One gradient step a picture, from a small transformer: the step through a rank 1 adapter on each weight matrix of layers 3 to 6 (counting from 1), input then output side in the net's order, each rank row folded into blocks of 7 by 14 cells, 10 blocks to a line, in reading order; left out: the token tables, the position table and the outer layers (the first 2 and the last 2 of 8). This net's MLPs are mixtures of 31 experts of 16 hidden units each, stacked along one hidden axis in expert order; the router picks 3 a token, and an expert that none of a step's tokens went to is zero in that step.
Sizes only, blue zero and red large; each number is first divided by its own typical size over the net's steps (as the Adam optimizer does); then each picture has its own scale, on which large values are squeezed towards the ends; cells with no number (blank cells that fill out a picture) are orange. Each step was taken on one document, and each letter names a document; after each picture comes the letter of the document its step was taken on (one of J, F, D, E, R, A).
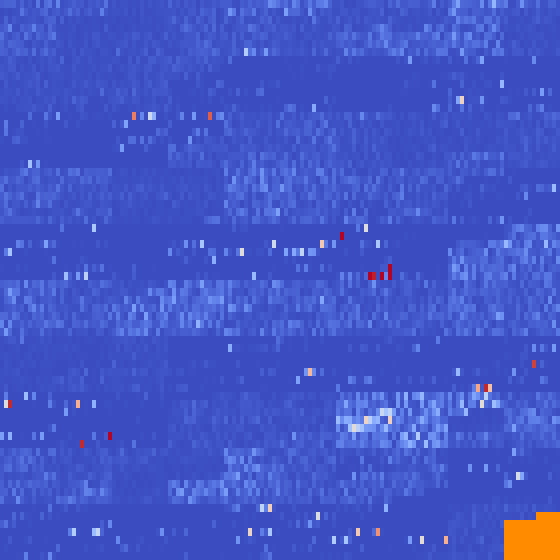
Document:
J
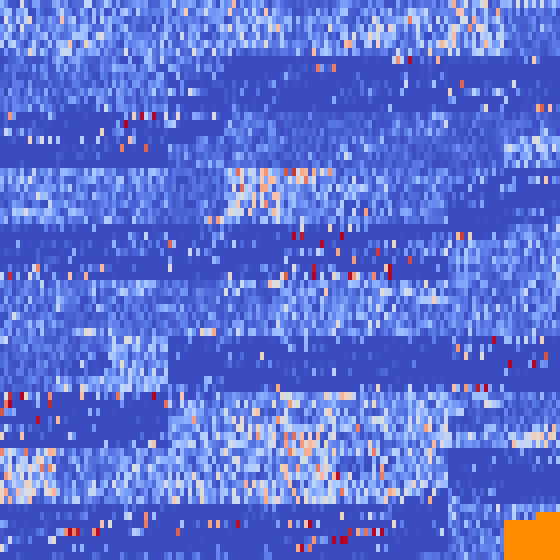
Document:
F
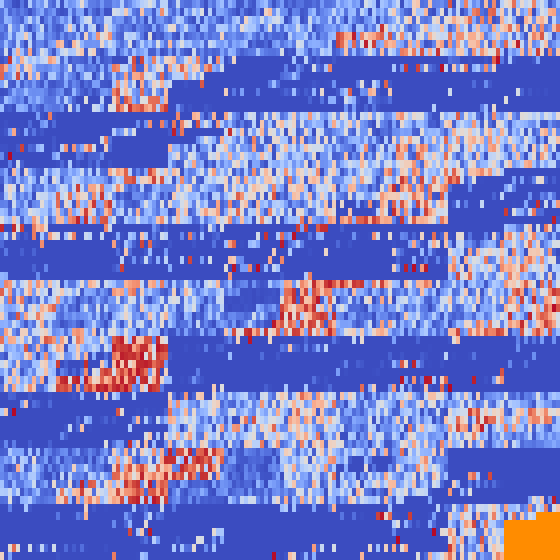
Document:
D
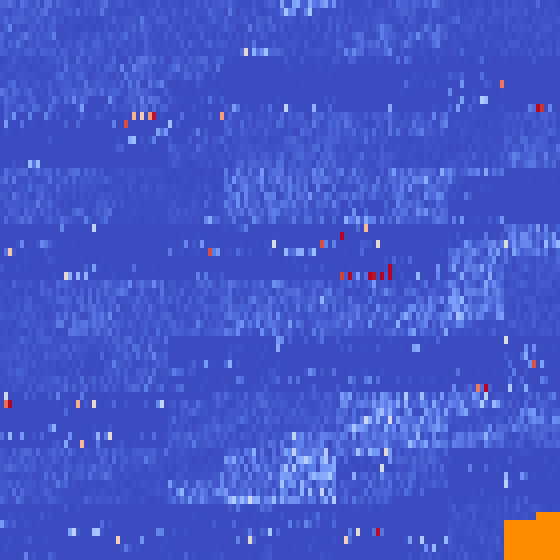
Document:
J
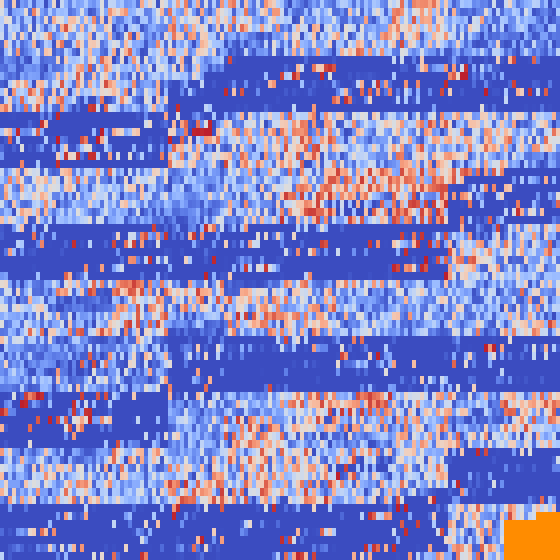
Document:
D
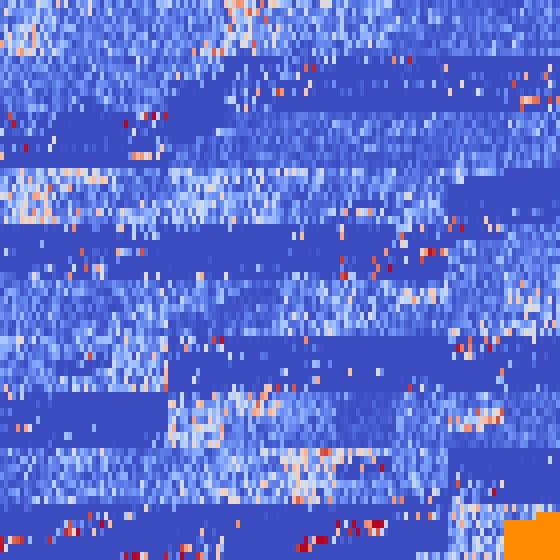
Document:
F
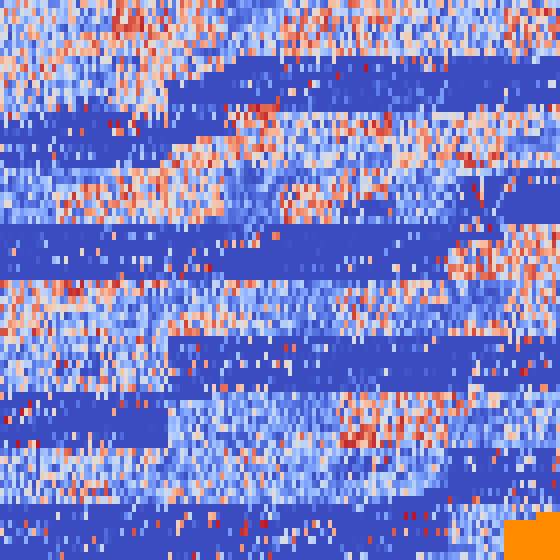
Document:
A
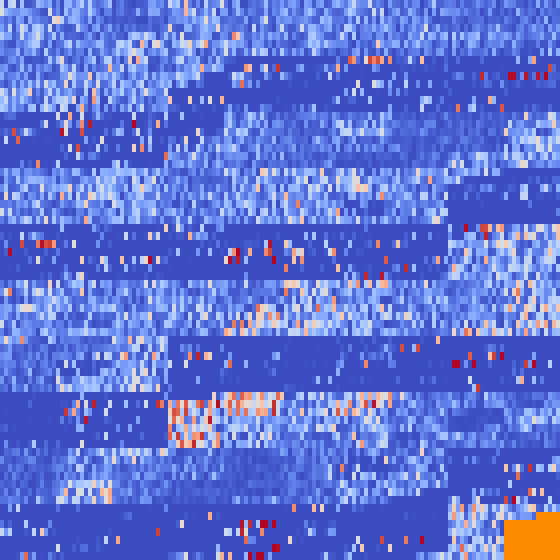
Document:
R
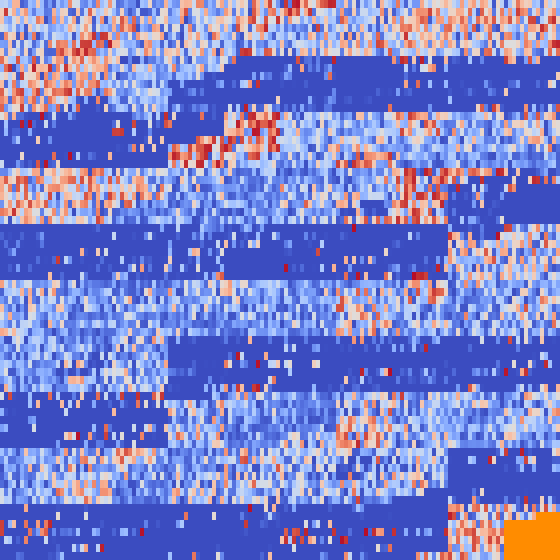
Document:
A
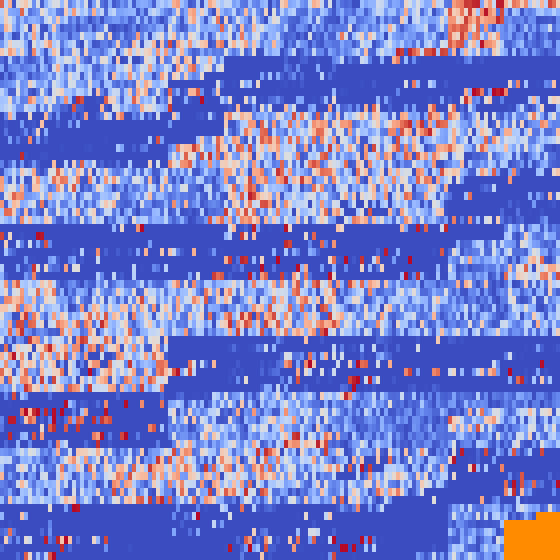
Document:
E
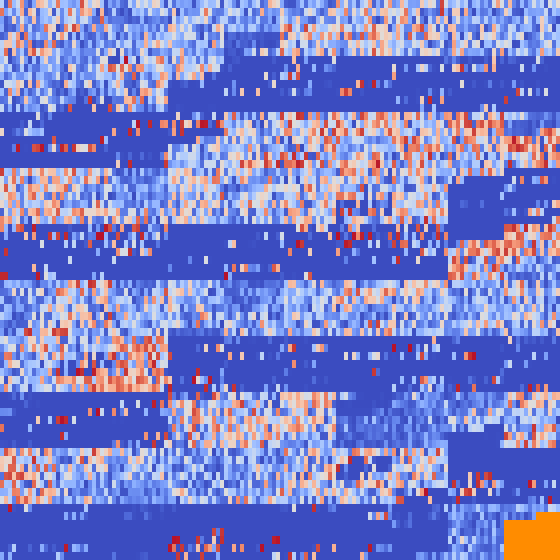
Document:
D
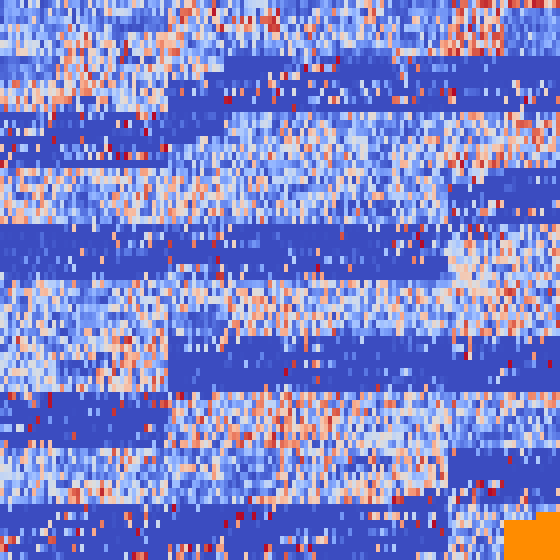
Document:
F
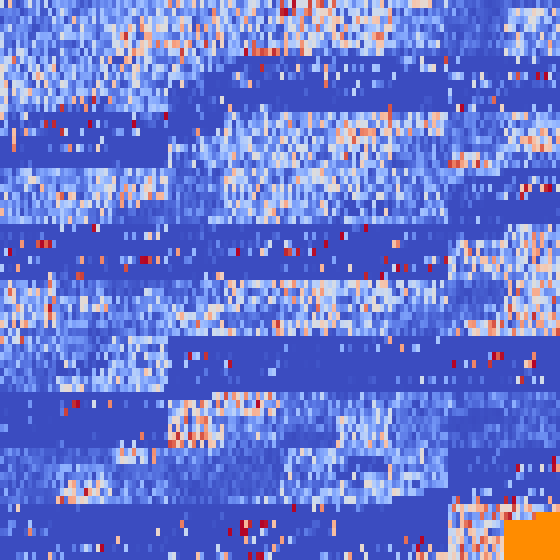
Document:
R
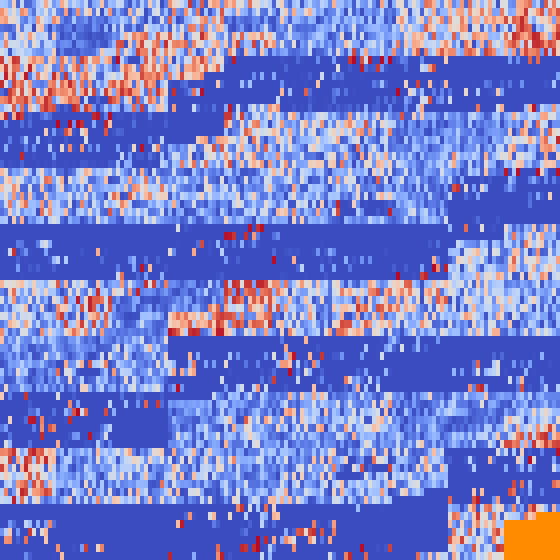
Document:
A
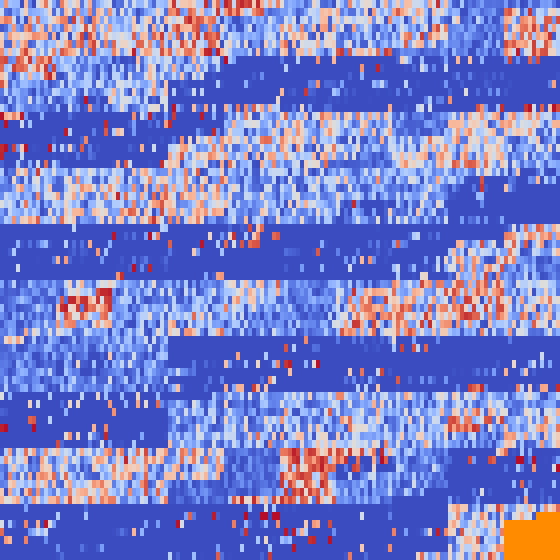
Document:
A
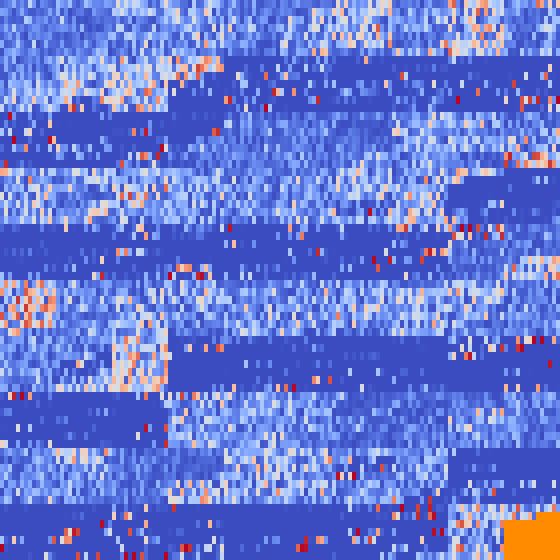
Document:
F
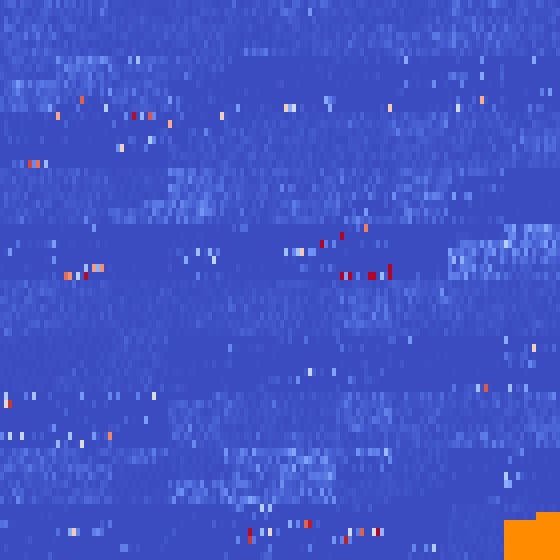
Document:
J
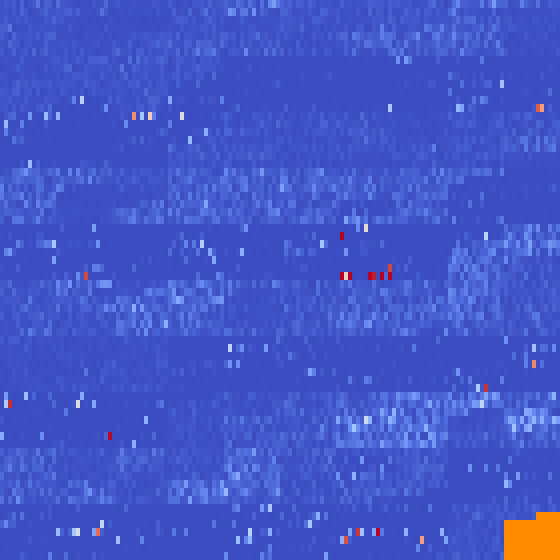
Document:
J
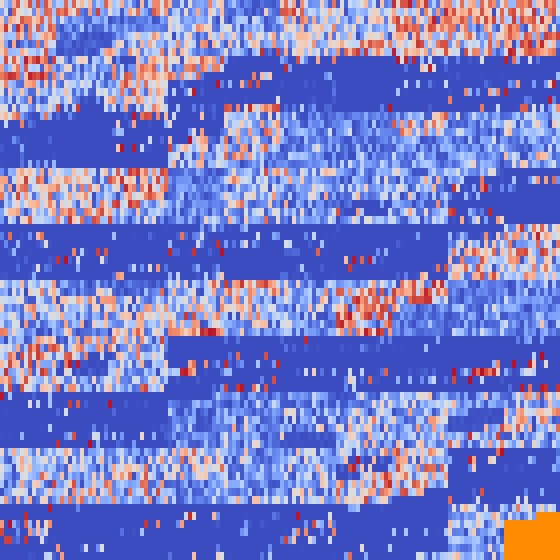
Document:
A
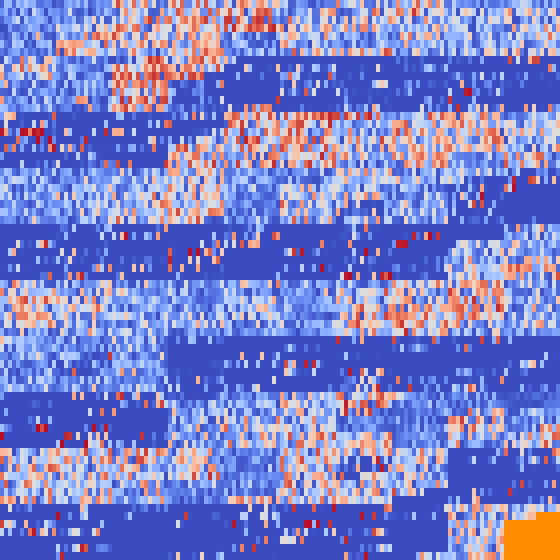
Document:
A
